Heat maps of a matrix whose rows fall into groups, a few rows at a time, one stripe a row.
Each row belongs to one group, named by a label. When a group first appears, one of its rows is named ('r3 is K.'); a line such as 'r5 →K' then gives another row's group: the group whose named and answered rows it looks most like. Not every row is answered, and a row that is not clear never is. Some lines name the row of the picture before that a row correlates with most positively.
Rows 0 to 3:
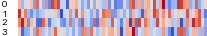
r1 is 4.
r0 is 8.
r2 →4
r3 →8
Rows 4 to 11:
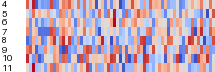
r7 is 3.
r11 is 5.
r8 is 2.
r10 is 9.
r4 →3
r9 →4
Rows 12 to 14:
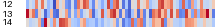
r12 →5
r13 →4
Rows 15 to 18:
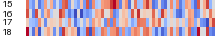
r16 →8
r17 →2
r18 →9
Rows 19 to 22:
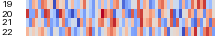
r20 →8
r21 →9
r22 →4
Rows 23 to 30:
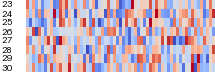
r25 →3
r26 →4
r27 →8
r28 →2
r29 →2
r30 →3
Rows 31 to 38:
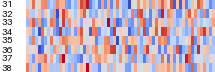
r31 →5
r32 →8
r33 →2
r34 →5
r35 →3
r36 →9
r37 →8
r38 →5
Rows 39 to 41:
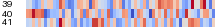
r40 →4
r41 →2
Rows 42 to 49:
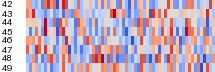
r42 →8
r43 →4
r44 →8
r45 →8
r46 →4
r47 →8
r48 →2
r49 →9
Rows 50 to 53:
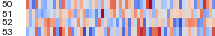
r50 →9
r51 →3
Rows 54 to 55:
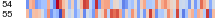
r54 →5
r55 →9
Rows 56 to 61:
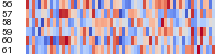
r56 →5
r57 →3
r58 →8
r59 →5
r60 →3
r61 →2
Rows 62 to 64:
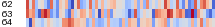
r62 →4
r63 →5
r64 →3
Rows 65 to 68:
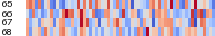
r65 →4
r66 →3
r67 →5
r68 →8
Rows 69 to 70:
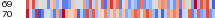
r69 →4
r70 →9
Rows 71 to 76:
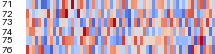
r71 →3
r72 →8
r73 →4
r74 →5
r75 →3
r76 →4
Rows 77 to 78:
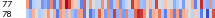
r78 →2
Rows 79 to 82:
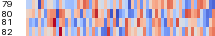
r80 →2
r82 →2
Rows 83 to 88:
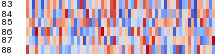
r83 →9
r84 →9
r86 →8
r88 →9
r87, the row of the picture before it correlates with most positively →81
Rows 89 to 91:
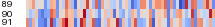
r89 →4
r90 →3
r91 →3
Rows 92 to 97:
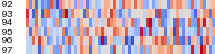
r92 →3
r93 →9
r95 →9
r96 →4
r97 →5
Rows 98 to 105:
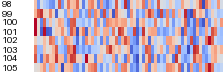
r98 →3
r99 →4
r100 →9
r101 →9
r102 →5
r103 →8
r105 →5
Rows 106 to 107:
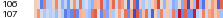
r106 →9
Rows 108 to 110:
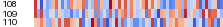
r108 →9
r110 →5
